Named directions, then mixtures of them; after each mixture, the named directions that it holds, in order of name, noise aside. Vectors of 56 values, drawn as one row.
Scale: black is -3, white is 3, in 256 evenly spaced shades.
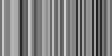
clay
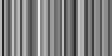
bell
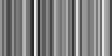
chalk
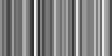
chalk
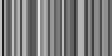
bell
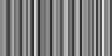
chalk, clay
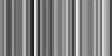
chalk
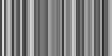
bell, chalk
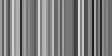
bell, clay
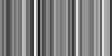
chalk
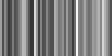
chalk, clay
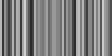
bell, chalk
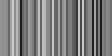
bell, clay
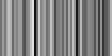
chalk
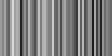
bell, clay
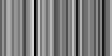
chalk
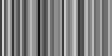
bell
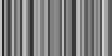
bell, chalk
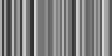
bell, chalk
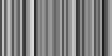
bell, chalk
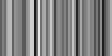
chalk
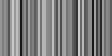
bell, clay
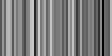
chalk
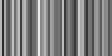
bell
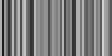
bell, chalk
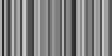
bell, chalk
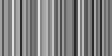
bell, clay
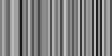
chalk, clay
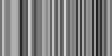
clay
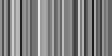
bell, clay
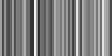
chalk
